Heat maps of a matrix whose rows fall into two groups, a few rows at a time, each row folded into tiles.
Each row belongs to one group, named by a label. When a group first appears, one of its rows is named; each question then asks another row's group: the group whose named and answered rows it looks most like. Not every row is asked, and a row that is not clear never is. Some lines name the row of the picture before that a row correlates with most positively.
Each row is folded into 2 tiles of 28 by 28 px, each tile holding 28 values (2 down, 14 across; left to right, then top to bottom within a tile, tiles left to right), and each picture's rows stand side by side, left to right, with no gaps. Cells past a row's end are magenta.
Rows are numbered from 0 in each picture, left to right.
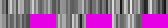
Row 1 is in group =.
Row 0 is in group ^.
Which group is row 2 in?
=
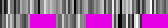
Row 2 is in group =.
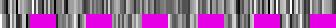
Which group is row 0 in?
^
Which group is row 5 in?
^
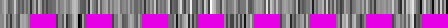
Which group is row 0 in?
=
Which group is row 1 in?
^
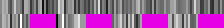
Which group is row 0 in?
=
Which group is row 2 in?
=
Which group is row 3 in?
=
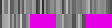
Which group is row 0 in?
=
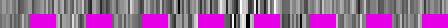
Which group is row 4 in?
^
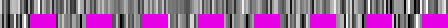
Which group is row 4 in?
^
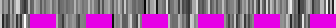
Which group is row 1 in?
^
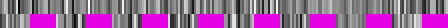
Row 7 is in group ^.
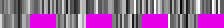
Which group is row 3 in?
^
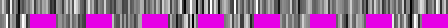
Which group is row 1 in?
^
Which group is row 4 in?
^
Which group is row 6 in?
=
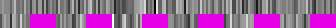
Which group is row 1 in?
=
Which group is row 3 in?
^
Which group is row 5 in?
=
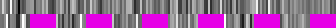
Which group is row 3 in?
=
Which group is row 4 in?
^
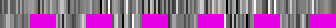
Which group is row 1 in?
=
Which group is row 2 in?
=
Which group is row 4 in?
^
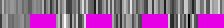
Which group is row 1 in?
=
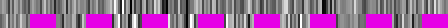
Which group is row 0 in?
^
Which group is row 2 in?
^
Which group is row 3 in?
^
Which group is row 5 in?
=
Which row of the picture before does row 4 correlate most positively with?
1
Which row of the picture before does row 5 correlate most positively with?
1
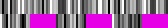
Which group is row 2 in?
^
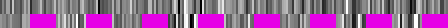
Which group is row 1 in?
=
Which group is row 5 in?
=
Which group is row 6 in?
^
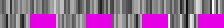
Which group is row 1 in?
=
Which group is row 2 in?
=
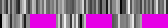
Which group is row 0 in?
=
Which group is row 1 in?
=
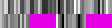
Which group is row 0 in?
=
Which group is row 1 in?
^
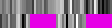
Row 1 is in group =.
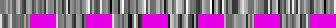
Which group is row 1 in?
^
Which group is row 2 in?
^
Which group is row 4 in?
^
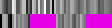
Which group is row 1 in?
=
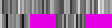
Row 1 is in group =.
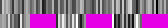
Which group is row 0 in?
=
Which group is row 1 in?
=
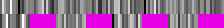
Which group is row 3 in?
=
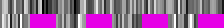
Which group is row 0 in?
=
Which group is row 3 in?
^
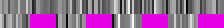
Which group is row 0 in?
=
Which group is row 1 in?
=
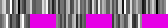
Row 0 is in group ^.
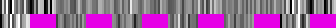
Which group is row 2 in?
^
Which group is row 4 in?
=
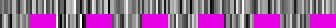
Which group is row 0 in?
=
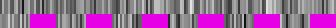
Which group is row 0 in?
=
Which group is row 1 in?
=
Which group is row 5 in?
^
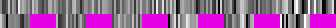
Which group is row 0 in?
^
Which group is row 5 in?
=
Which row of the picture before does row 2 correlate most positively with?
0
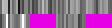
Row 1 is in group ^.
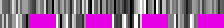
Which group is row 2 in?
^
